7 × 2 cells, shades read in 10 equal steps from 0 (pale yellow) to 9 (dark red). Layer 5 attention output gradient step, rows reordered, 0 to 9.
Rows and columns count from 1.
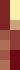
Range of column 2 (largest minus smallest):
9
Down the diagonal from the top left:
8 0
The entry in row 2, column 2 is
0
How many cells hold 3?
1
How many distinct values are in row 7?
2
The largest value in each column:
8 9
